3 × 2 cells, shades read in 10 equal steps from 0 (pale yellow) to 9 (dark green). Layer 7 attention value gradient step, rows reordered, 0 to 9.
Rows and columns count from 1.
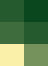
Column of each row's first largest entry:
2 2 2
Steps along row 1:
up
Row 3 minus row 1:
-8 -4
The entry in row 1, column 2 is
9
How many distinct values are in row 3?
2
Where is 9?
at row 1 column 2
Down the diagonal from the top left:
8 8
